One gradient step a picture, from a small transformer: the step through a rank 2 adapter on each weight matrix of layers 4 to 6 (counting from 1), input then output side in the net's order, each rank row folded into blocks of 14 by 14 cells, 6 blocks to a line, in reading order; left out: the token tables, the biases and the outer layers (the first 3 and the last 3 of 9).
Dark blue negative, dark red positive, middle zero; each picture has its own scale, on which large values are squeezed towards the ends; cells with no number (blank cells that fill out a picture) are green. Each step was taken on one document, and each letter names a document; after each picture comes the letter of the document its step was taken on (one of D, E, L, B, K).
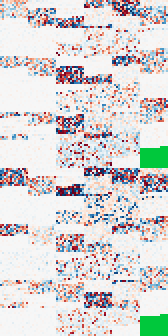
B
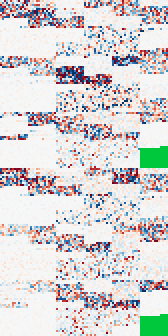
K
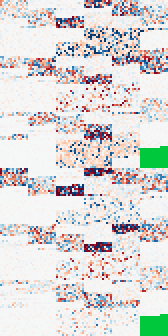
K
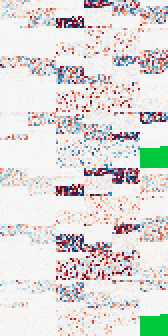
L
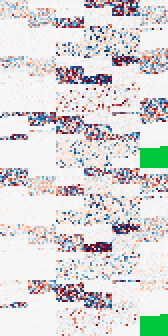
L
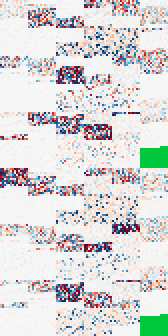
B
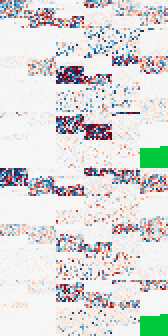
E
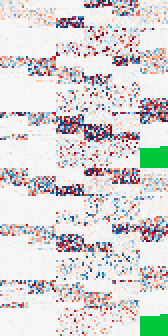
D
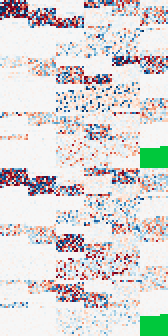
E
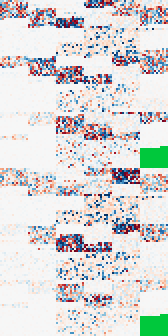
E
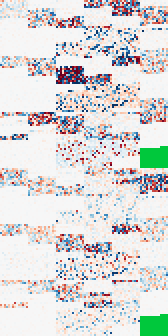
B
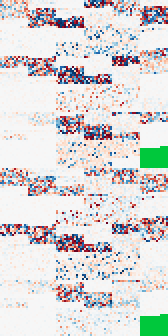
E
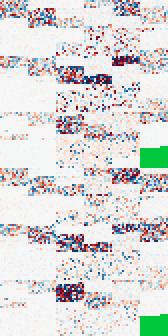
D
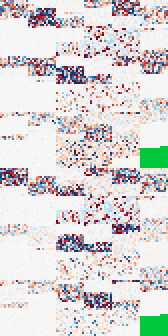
D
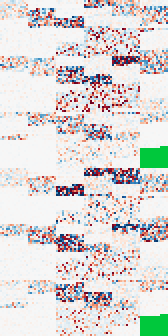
K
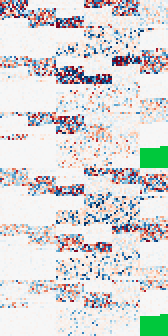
D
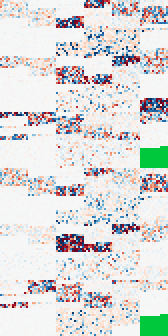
B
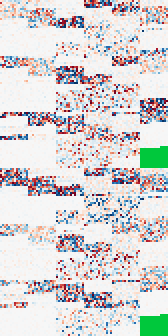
E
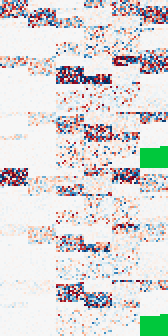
D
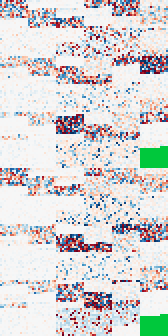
K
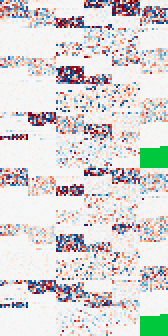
E
